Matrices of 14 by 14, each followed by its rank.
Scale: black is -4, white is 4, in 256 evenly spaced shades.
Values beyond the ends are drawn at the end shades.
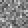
full rank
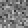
full rank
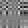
one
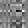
two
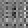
two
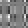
one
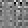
two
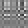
one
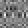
two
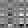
one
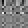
two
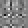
two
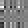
one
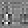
two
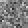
full rank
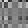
one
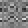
two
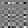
one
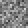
full rank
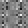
two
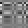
one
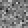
full rank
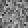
full rank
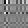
one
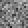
full rank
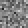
full rank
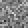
full rank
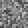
full rank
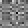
two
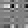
one
